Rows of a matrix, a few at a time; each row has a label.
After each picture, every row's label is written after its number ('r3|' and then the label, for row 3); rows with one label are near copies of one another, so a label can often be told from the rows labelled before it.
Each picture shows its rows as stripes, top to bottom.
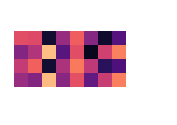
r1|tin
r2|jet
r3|tin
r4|jet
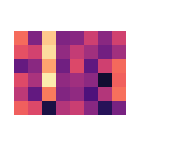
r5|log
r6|log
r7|jet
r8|log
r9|jet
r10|tin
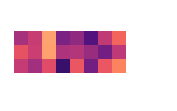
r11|jet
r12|log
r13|jet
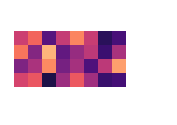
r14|tin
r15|log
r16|jet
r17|tin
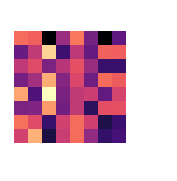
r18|tin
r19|jet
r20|tin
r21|jet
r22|log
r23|jet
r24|tin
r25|tin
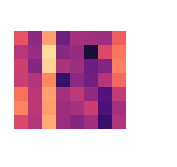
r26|log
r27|jet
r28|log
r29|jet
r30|log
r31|log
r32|log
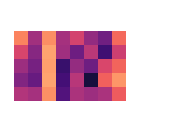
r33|log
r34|log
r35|jet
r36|jet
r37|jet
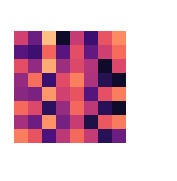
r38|jet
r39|jet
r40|log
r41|tin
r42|jet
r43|tin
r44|jet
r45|tin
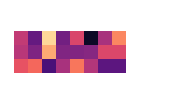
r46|jet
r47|jet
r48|tin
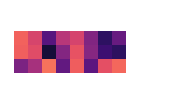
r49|tin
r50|tin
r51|jet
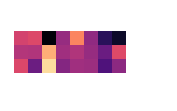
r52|tin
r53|log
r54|log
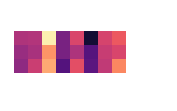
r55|jet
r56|jet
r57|jet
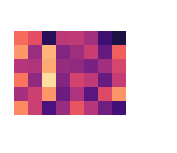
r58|tin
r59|log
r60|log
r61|log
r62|jet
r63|tin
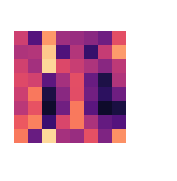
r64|log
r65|jet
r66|log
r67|tin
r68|tin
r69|tin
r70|tin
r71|log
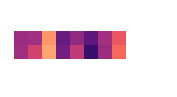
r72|jet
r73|jet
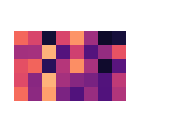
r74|tin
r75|jet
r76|tin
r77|log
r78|log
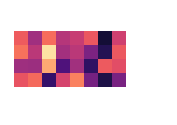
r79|log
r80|log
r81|jet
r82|tin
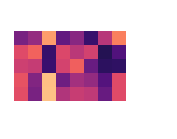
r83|jet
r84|tin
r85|tin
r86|log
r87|log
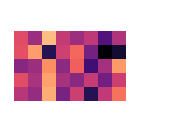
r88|log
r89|tin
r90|jet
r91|log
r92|jet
